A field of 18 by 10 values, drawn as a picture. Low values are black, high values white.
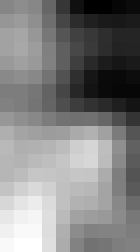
Values change most from cell to cell in the middle right. The top right is the ninth with the lowest average. There are no lone odd cells. The ninth with the highest average is the bottom left. Neither half mirrors the other. Values rise toward the bottom left.
